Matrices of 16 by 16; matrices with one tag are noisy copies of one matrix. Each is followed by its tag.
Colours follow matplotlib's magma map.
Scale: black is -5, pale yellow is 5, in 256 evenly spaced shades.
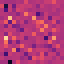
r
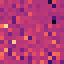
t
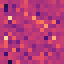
r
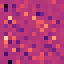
r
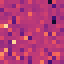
t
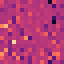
t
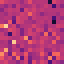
t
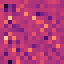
r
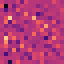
r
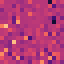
t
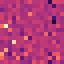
t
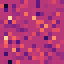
r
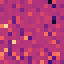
t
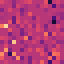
t
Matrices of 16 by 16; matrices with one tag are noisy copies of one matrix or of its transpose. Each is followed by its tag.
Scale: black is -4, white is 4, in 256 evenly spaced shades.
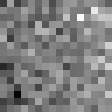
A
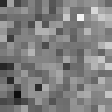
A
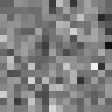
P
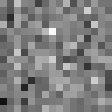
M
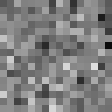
P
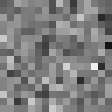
P
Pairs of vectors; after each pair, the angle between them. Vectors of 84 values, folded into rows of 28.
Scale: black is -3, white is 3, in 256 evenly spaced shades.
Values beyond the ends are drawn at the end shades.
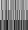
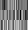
partly opposed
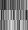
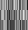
partly opposed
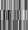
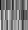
nearly opposite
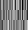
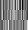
nearly parallel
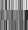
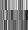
nearly parallel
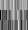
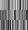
partly aligned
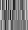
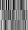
nearly parallel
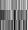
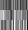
nearly opposite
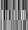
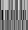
nearly opposite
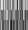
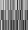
nearly parallel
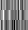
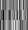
nearly opposite
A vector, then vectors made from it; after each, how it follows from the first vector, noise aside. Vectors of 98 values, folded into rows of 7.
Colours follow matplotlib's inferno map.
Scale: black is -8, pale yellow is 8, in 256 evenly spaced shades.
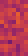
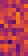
scaled up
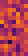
scaled up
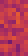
copied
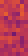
wrapped around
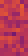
wrapped around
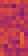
wrapped around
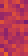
wrapped around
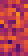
scaled up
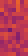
wrapped around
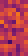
scaled up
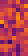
scaled up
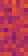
wrapped around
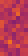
sign-scrambled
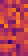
scaled up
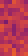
wrapped around
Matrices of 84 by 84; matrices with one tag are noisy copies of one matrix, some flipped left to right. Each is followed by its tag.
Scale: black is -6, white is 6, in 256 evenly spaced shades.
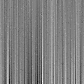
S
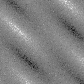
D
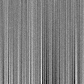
S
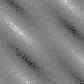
D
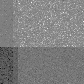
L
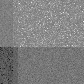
L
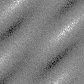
D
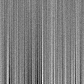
S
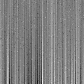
S
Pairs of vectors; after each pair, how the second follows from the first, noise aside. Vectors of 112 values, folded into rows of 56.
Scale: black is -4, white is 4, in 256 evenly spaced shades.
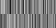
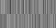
shrunk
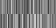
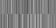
shrunk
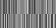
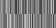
shuffled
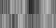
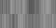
shrunk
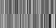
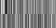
reversed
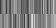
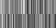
reversed
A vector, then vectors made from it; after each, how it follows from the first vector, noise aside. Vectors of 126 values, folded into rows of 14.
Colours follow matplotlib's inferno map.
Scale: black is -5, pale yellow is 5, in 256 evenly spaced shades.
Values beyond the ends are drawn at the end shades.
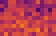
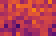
reversed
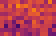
reversed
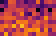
scaled up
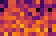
scaled up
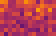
negated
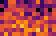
scaled up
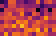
scaled up
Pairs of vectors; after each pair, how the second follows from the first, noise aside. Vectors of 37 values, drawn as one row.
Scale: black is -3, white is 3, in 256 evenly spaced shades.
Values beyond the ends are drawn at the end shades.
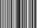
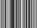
wrapped around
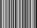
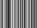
wrapped around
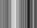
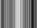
wrapped around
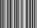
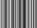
negated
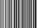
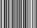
wrapped around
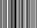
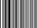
wrapped around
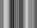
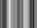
wrapped around
